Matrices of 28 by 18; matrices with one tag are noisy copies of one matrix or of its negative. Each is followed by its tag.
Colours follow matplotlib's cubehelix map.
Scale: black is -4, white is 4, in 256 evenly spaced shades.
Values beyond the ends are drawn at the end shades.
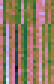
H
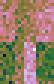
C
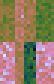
C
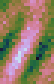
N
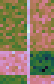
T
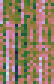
H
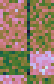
T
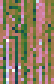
H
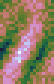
N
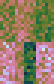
C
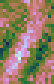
N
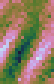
N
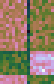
T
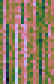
H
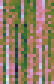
H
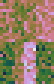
C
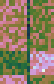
T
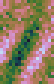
N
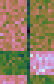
T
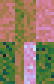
C
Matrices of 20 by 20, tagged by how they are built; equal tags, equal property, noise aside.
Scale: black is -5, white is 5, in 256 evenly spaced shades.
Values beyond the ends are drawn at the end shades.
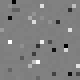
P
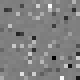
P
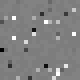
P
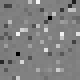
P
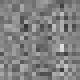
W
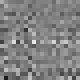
W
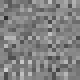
W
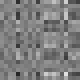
W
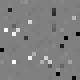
P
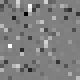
P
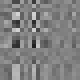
W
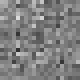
W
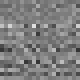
W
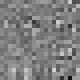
W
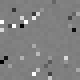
P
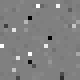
P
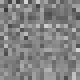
W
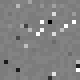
P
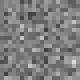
W
